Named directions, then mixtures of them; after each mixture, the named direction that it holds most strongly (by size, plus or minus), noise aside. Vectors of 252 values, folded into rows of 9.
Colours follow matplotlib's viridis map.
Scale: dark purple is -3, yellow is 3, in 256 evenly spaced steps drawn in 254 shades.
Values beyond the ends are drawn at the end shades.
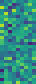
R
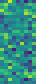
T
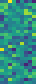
T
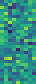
R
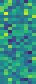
T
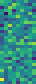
R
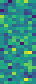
T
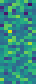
R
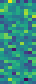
T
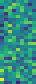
R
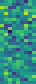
R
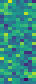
T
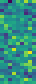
T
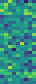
T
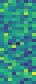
T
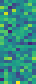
R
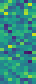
T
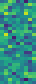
T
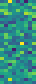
T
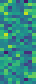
T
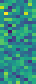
R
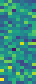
R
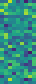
T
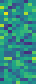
R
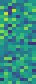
R
